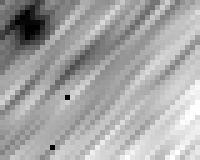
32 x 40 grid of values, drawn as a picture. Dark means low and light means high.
Dips: one, in the top left. Grain: diagonal, up to the right. Slope: up to the bottom right. Ninth with the lowest average: top left. Lone odd cells: 2, each lower than its neighbours.
